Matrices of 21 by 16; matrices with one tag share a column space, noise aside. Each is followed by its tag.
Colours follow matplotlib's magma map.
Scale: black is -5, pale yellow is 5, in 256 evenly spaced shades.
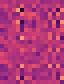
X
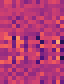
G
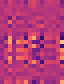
G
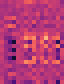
G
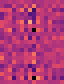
X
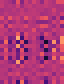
G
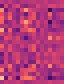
X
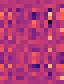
X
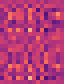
X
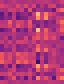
X
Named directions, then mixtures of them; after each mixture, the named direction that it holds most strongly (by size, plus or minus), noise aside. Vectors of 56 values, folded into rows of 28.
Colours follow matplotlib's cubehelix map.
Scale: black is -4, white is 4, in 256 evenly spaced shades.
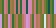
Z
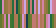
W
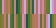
W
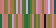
Z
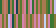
Z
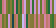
W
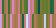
W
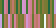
Z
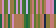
Z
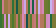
W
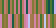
Z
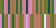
Z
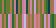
Z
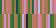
W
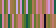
Z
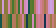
Z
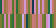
W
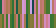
W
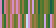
W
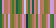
W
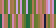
Z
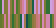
W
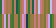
W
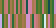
Z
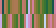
Z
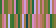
W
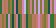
W
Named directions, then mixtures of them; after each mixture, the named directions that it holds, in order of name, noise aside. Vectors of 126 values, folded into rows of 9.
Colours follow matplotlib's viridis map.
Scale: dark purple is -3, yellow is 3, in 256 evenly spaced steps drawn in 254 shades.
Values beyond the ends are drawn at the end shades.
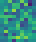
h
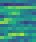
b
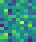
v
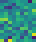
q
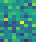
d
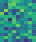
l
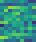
b, l, v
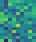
l, q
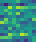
b, l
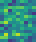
b, v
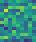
b, l, v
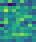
b, h, v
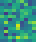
h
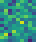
v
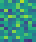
h, l, v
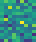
d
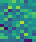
d, l, v
